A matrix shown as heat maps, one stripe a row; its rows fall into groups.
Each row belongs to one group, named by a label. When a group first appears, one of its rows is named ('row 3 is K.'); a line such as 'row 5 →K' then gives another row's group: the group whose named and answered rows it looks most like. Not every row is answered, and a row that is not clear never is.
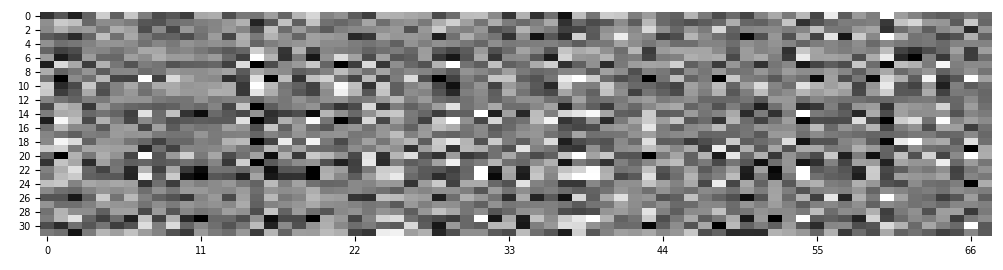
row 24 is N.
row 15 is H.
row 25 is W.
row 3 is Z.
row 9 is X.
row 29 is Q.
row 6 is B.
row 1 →H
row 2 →N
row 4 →W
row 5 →B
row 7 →H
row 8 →B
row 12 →Z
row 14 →Q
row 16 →N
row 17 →Z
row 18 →H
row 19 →N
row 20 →X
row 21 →H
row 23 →Q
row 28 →N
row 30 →X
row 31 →Z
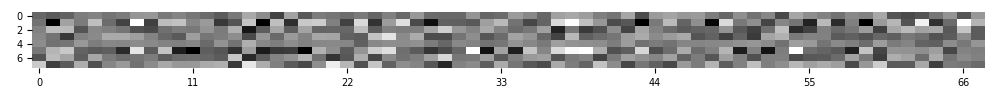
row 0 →B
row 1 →X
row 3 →Z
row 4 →B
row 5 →Q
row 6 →H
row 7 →B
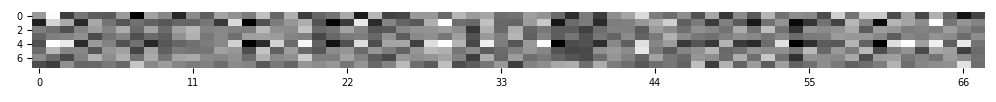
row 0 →N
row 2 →W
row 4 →H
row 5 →N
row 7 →X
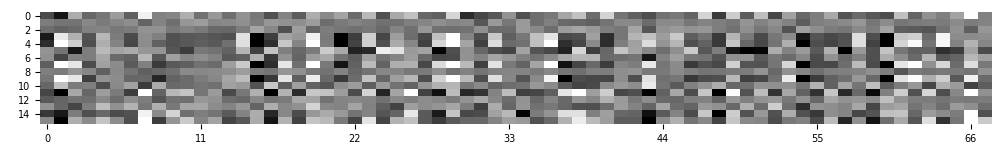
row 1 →W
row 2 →B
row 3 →H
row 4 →H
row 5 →Z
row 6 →X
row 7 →H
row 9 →H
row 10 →N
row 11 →X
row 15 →X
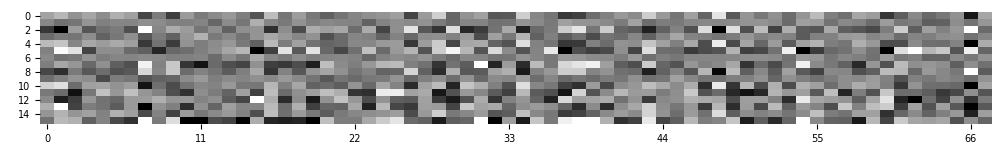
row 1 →B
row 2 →X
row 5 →H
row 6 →B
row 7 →Q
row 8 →X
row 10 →N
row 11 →Z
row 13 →N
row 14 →N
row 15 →Q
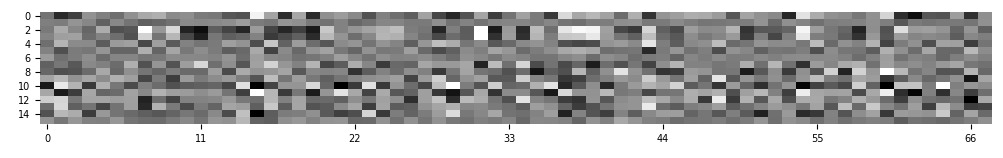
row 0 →B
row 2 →Q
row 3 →Q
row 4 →N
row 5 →X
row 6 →B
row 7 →W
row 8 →Z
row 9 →N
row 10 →H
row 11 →B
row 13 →N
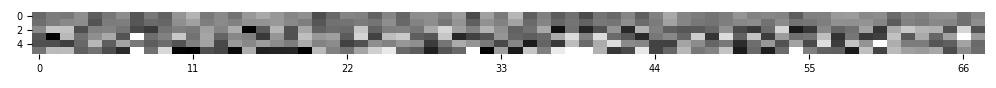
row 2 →H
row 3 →X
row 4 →Z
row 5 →Q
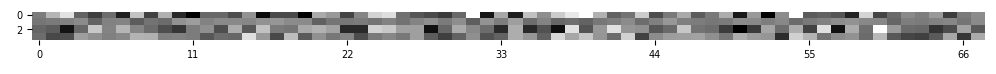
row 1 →W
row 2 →Z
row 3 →B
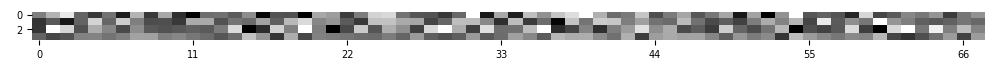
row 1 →Z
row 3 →B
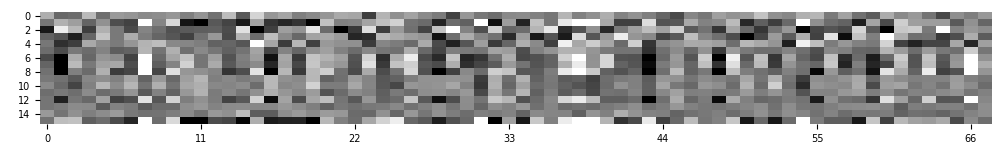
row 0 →B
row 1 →Q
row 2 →H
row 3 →Z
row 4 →B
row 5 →X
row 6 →X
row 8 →X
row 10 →W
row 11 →W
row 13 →W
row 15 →Q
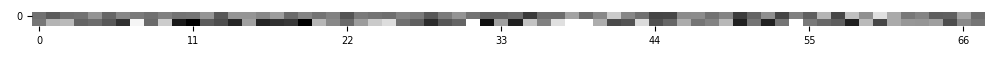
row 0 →Z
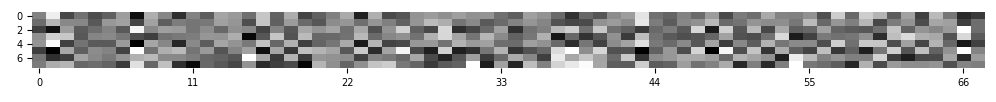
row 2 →X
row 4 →N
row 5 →X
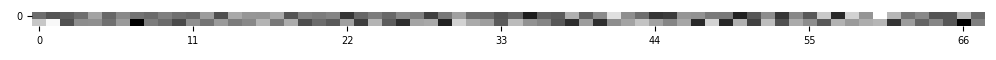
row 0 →Z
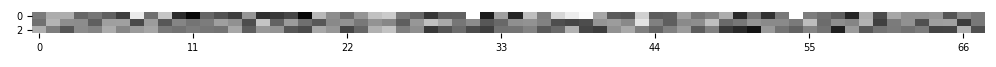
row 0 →Q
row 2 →Z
